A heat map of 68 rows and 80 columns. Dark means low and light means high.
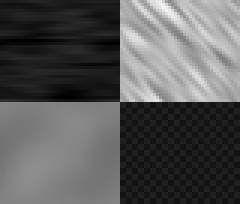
It is made of 2 by 2 panels. Panel 1,1: very low, streaked across, faint in contrast. Panel 1,2: high, slanting down to the right. Panel 2,1: middling, smooth, faint in contrast. Panel 2,2: very low, checkered, faint in contrast.
